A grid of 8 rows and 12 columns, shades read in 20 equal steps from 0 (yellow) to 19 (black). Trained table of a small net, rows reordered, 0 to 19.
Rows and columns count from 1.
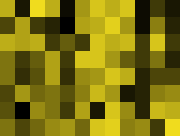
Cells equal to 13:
5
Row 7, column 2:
19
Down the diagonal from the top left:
4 5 4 5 15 8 17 1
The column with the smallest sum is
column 8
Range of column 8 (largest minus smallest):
5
